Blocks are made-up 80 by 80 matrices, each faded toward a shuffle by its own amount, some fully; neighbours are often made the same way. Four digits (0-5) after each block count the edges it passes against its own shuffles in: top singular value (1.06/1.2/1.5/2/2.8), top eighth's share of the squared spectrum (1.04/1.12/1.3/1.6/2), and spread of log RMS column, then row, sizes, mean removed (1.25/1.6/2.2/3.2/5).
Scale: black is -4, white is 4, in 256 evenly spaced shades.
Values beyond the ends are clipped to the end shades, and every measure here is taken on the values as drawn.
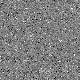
0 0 0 1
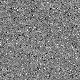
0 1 0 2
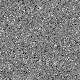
0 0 0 0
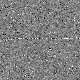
2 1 0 1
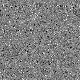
1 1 0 1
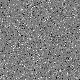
0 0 0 0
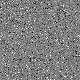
1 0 0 0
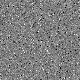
2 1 0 0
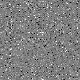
3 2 1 1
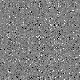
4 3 1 1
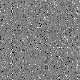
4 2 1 0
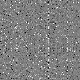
4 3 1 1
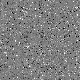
3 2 0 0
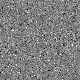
0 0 0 0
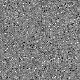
3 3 1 1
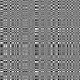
5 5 4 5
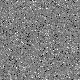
1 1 0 0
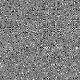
4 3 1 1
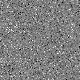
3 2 0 0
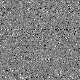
2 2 0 2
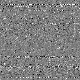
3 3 0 3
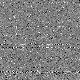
2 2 0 3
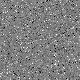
0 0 0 0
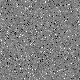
0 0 0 0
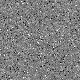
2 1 0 0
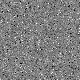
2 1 0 0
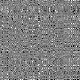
4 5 3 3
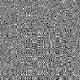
4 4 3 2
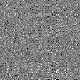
4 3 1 2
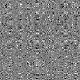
4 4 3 2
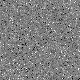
0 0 0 0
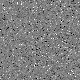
0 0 0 0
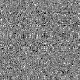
4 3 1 2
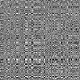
5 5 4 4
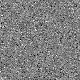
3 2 1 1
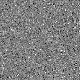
3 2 1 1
